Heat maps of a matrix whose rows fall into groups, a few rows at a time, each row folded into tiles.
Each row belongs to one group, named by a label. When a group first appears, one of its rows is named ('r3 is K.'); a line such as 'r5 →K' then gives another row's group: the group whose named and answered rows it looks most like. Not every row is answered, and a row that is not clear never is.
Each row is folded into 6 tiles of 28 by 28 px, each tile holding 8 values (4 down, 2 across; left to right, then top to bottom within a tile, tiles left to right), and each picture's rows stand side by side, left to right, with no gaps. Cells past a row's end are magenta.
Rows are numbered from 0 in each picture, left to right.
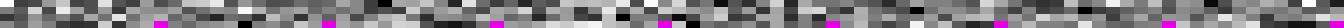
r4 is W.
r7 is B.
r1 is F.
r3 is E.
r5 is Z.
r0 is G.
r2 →B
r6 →Z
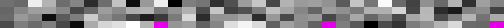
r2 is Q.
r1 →E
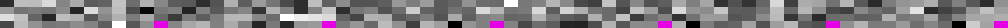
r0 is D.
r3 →G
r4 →W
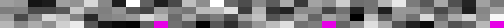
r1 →Q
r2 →G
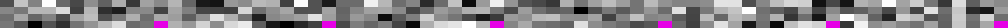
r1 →B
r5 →D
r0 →Q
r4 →F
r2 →Q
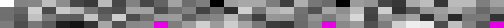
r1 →B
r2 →E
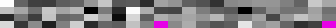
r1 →Z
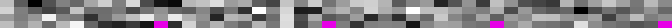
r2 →F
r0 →B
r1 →D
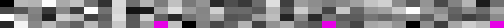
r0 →D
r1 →W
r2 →F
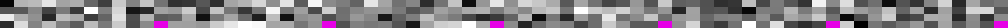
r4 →Z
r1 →E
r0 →D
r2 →Q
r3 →F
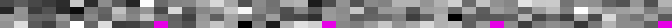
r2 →E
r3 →F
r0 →Z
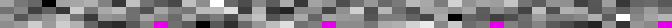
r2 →E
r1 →Q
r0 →B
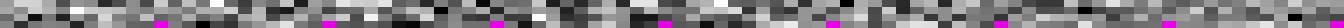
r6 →Z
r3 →W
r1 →Q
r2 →G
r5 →E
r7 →E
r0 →F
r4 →Q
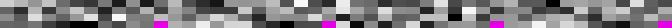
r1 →B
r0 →G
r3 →B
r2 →W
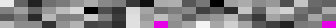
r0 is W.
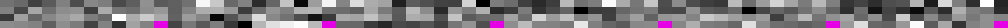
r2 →G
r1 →Q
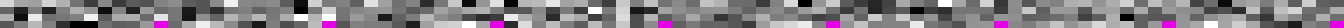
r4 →Q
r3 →D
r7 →B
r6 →E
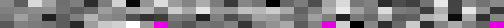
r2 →W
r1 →F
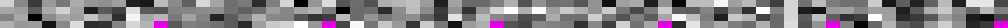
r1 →Q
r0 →W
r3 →F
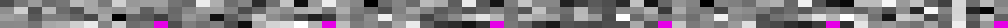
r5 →D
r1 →Q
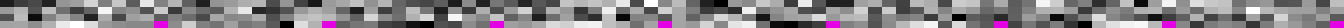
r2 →G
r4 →B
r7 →F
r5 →E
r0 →E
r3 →E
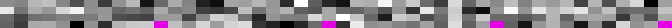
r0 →F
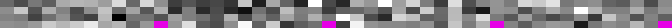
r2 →D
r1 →Z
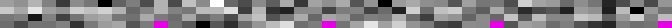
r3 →G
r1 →Q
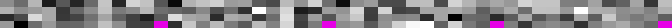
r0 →W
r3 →F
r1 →D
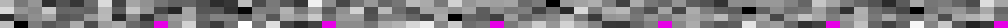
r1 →Z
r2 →E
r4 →Z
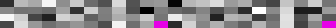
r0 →D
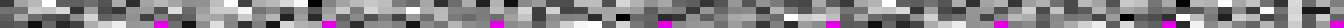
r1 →F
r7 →D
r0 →Q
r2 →F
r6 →E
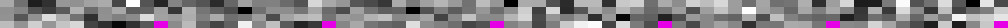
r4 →F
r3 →E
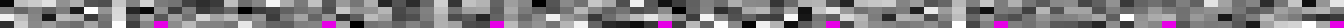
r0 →D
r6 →G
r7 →Q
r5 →D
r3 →B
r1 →Z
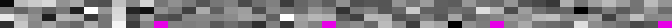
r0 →D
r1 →G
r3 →Z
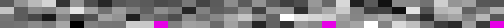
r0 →F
